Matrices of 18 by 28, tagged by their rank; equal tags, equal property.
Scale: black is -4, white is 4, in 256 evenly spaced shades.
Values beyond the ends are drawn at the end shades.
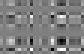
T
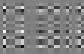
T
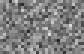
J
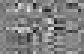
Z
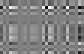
T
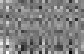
Z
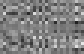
Z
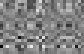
Z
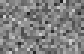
J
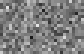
J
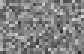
J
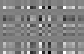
T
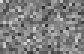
J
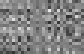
Z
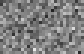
J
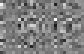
Z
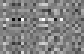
Z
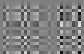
T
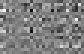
Z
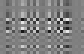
T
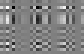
T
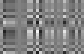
T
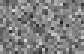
J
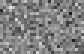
J
